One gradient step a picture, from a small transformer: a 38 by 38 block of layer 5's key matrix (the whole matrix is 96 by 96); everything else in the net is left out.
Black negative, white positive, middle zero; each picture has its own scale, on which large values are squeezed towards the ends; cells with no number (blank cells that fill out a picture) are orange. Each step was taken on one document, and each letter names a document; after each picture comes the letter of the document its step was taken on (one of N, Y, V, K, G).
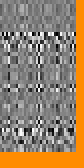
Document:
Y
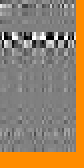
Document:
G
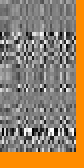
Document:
Y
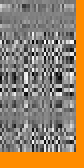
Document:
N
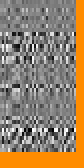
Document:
Y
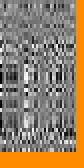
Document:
N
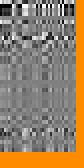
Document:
G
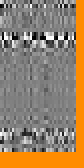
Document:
G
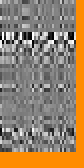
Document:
Y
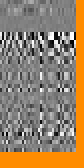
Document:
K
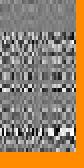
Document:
K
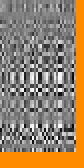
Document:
N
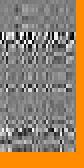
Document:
Y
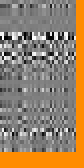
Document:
G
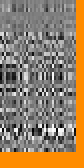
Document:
N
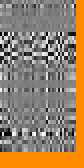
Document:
G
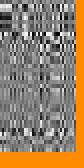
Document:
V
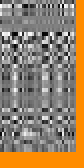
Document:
G
